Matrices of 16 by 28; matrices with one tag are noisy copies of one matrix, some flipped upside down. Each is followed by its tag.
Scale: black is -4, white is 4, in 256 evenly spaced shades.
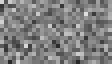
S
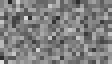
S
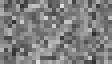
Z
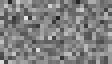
S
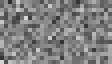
S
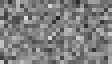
S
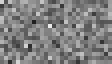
S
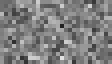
Z
